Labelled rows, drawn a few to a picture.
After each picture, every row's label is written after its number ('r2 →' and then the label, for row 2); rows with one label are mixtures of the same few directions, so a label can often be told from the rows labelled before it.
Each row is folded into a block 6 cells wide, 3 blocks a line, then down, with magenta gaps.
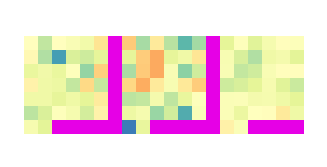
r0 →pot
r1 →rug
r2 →rug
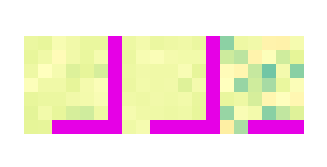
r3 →rug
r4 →pot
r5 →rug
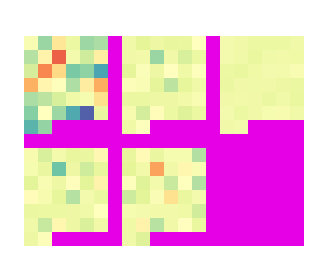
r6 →rug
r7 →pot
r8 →rug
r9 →pot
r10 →pot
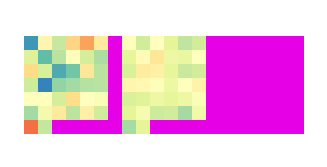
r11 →rug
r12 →rug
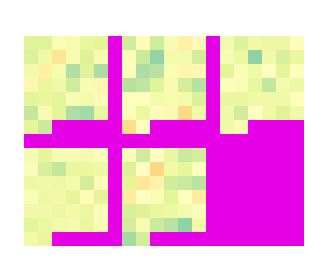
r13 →rug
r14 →rug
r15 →pot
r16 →pot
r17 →rug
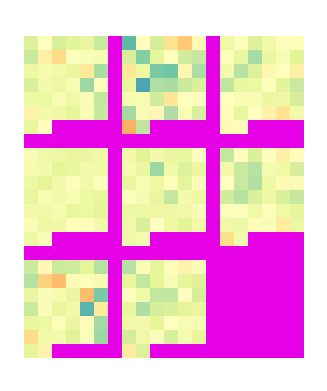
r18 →pot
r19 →rug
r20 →rug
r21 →rug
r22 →pot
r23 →rug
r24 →pot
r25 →rug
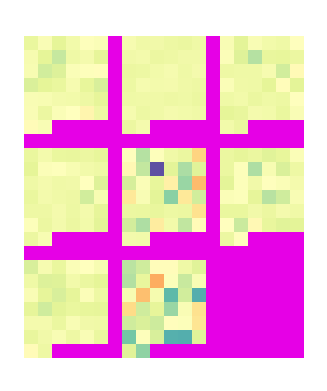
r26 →rug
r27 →rug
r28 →pot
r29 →pot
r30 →pot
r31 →pot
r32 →rug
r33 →rug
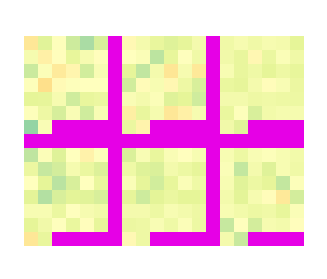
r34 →rug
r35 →rug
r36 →pot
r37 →rug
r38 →rug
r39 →pot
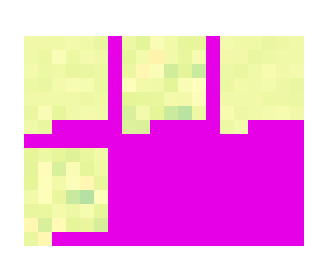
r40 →pot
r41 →rug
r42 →rug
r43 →pot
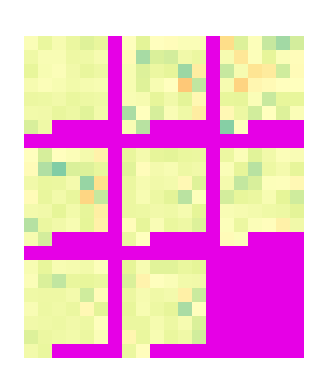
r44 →rug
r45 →pot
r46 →rug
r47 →pot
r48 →pot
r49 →rug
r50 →pot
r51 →pot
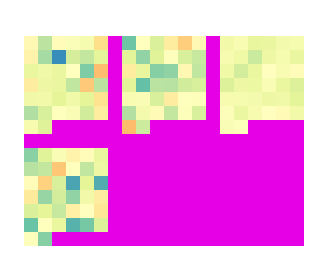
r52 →pot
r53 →rug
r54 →rug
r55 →rug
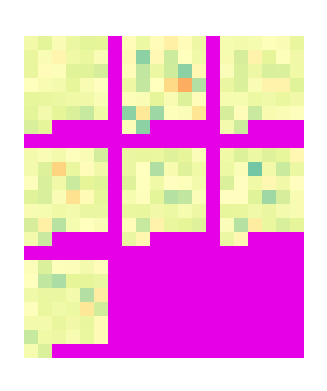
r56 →rug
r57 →pot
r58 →pot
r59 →pot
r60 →pot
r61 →pot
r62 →pot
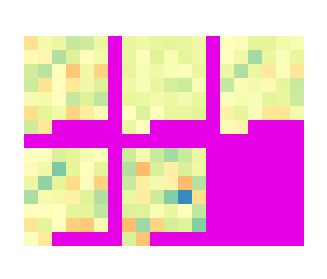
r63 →rug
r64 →pot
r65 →rug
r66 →rug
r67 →pot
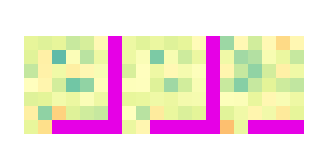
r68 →pot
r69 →pot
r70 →rug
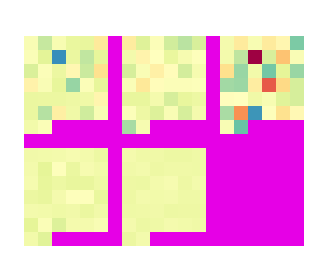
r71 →pot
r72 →rug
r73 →pot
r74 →pot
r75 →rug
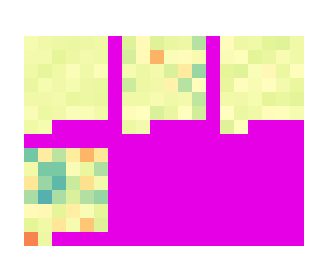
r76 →rug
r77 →pot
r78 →rug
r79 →rug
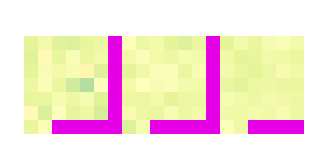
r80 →pot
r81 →rug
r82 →rug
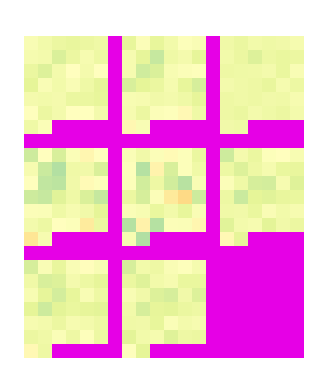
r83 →rug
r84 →rug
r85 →pot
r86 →rug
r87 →pot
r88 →rug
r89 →rug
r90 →rug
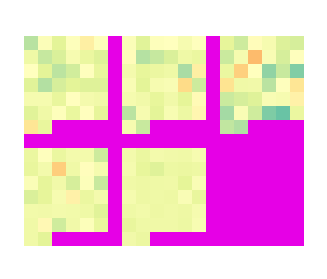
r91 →rug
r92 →pot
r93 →rug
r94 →pot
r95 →pot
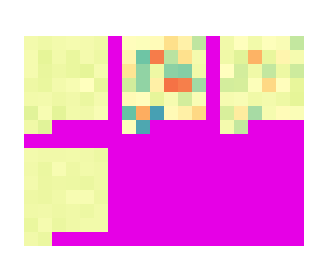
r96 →pot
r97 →pot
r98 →pot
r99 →pot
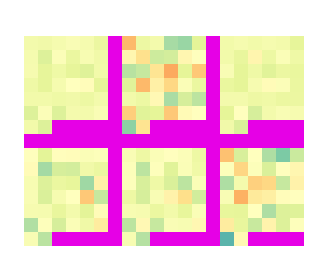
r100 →pot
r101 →rug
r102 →pot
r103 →pot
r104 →pot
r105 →rug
